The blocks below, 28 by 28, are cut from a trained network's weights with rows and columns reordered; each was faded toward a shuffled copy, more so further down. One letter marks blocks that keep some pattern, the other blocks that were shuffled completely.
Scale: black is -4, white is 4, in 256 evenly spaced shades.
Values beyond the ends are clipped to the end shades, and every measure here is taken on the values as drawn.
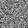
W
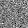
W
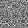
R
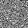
W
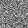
R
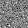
W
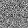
R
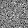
W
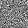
W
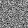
W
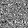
R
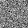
W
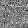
R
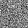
R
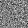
W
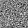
W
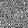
R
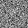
W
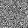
W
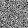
W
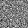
R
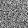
R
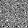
R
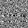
R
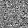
W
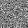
R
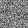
W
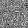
R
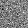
W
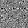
R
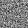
W
